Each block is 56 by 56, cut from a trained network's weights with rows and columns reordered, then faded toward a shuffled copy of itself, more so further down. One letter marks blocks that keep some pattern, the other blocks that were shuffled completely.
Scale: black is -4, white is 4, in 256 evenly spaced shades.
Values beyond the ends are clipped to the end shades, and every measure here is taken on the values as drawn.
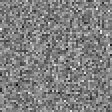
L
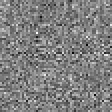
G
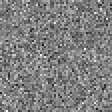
L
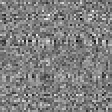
G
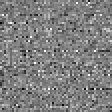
G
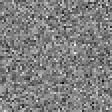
L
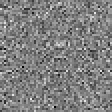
G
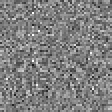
G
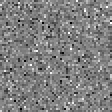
L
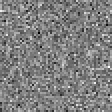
L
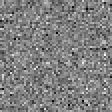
G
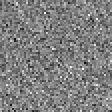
L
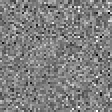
G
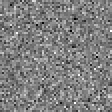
L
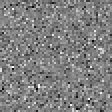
L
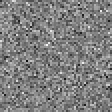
L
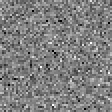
L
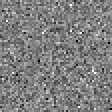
L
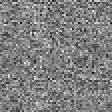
G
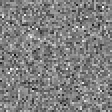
L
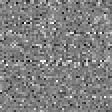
G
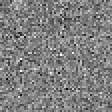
G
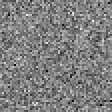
L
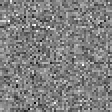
G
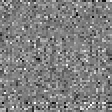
G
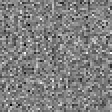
G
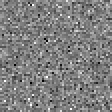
L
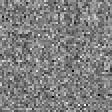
G
